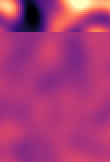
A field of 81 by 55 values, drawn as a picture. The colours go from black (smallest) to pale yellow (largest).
Histogram: heavy tails on both sides. Lone odd cells: none. Seam: horizontal, 20% of the way down, the bottom part calmer. Mirror symmetry: none. Ninth with the lowest average: top left.
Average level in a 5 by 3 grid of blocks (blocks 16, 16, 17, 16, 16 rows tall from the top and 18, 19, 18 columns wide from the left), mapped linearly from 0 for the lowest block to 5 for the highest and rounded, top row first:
025
222
222
232
223
